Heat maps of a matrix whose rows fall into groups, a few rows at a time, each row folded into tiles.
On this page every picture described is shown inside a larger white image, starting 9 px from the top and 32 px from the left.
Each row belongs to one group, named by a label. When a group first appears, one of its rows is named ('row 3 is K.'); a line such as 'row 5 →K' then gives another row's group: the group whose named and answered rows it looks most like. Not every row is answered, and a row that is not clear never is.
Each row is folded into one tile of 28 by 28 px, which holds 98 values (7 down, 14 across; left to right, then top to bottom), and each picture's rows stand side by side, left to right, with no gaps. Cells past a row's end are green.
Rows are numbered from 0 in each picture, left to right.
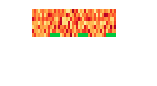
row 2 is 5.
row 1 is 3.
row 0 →5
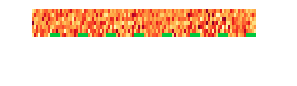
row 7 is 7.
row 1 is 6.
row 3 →5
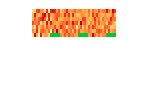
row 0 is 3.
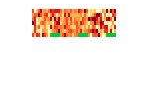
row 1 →6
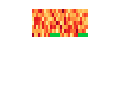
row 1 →7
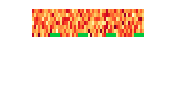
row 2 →5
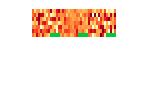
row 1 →7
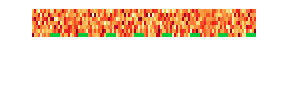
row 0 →5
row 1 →7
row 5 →3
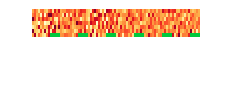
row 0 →5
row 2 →3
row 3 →3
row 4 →6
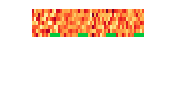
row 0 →6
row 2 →6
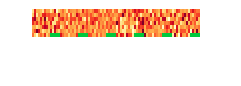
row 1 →5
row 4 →5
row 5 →3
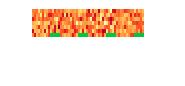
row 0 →5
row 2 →6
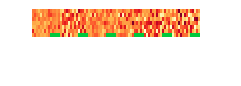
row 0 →5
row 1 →3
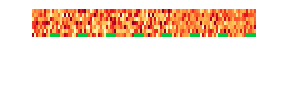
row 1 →6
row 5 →3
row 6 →3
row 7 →5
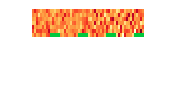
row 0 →7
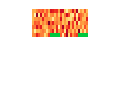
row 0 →6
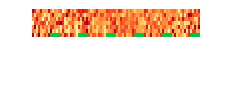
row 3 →7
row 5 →5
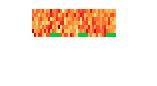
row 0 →5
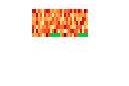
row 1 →6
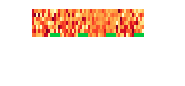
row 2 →7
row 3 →7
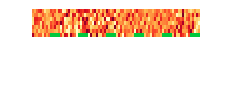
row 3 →3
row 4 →3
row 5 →7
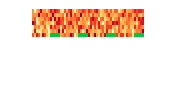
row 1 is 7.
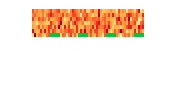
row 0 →5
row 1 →3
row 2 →7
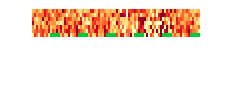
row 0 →3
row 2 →7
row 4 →5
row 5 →7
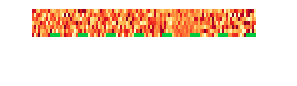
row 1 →6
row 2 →3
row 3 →3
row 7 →6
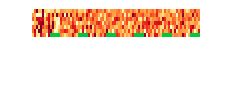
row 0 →7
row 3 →5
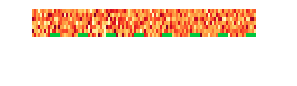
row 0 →5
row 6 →5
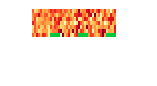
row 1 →5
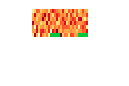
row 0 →3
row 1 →5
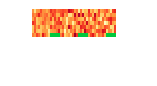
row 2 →6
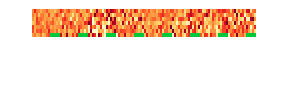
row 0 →7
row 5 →5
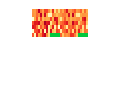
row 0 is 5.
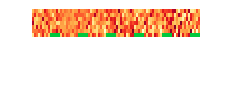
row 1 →5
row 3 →7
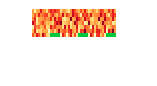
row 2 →3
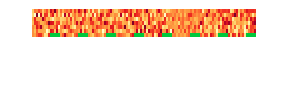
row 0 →6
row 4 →7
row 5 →5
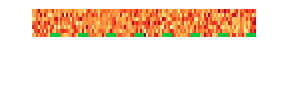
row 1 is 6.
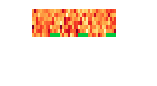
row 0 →7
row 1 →7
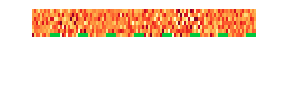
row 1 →3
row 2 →3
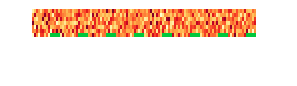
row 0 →3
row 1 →5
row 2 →6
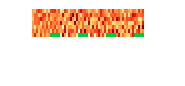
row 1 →3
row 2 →3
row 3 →5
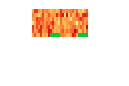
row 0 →7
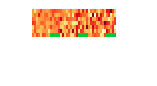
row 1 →5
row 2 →6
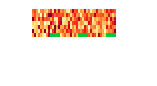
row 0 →5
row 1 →3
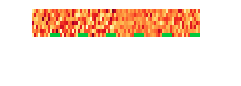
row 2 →6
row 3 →5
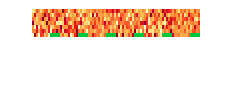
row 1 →7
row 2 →6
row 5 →5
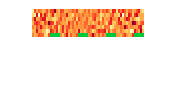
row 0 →6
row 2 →6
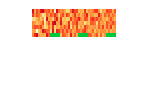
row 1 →3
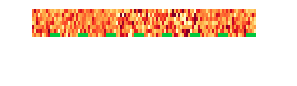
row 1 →3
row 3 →6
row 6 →5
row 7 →7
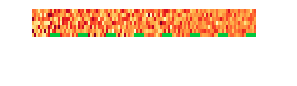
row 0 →5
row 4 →6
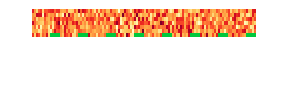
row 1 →6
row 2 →5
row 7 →6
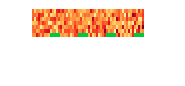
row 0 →6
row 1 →7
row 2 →7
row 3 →5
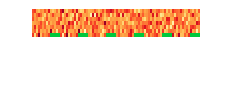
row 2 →6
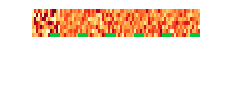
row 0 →6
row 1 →6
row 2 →6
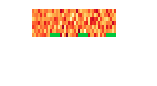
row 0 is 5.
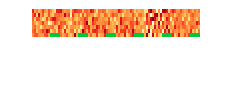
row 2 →7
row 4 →3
